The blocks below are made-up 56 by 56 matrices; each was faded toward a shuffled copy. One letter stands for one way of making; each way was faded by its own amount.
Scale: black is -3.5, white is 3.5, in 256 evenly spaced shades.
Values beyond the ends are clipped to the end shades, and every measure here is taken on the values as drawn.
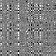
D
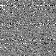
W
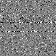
W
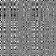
D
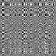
D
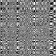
D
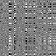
D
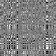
D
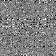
W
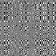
D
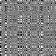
D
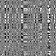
D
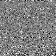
W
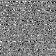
W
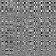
D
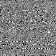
W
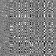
D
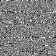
W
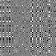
D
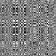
D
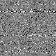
W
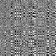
D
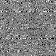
W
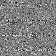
W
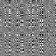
D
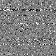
W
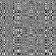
D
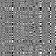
D
